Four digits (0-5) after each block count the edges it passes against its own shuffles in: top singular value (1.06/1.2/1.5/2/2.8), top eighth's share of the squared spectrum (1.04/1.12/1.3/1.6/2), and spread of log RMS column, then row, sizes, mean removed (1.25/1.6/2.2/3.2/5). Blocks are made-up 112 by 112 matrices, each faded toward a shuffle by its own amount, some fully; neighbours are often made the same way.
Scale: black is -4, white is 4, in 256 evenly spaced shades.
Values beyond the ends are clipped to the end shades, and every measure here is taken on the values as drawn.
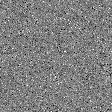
0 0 0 0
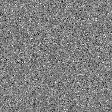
0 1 0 2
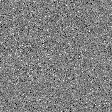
0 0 0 1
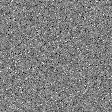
0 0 0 0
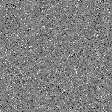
3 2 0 1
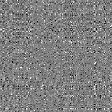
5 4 3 3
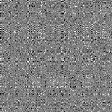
5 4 3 3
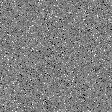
0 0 0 0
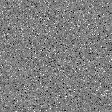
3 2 0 0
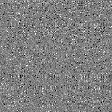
4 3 2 2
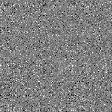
4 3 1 2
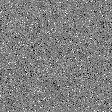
3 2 0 0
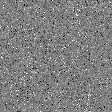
0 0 0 0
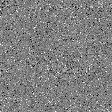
3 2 1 0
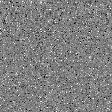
3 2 0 1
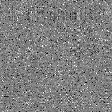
3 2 1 1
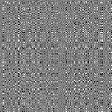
5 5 4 4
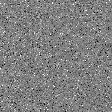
3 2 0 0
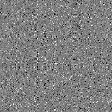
4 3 2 1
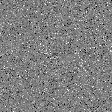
3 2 0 0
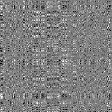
5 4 3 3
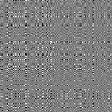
5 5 4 4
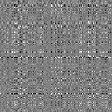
5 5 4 4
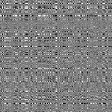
5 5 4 4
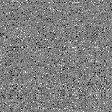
4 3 1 2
